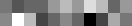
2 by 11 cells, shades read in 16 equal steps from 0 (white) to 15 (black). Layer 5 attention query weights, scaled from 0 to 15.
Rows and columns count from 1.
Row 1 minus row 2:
1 10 5 -2 -3 -3 -3 -13 -7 4 -2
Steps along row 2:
down up up down down up up down down up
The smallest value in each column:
7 0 4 9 6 4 6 2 4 5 6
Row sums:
73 86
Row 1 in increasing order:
2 4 4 6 6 6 8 9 9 9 10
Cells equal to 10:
1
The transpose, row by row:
8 7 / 10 0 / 9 4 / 9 11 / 6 9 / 4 7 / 6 9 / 2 15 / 4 11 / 9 5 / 6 8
